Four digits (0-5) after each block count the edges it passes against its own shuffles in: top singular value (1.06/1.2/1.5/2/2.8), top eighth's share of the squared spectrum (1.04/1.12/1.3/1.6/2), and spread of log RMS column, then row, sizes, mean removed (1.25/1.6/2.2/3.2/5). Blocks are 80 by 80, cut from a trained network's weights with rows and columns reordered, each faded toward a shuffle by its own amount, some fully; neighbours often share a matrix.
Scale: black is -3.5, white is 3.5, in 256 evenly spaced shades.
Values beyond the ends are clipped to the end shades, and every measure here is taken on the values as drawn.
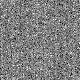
2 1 0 0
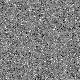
0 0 0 0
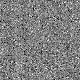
1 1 0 0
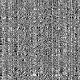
4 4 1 3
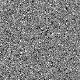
2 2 2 0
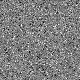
0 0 0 0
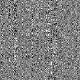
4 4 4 1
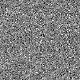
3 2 2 1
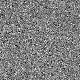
0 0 0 0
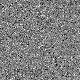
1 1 0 0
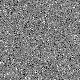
0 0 0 0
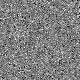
0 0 0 0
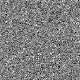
3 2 2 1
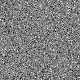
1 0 0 0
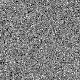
2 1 1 0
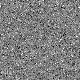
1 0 0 0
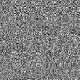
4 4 1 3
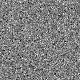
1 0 0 0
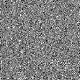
3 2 2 1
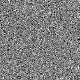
3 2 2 1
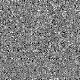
2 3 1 2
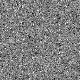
2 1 1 0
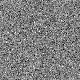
1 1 0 0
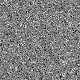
0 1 0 0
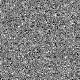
2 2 1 0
